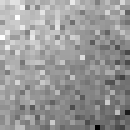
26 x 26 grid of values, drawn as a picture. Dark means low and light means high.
Slope: up to the top left. Mirror symmetry: none. Ninth with the highest average: top left. Ninth with the lowest average: bottom right. Grain: fine.
